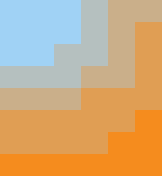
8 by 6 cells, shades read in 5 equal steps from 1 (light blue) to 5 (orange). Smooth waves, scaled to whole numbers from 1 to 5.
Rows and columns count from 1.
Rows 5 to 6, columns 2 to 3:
3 3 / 4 4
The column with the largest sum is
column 6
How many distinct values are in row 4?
3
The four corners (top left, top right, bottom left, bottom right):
1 3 5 5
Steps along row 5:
same same up same same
